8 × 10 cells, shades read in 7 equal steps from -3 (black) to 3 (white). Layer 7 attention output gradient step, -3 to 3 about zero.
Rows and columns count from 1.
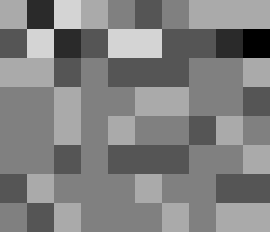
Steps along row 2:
up down up up same down same down down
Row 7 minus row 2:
0 -1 2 1 -2 -1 1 1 1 2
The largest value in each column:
1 2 2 1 2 2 1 1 1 1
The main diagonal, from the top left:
1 2 -1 0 1 -1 0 0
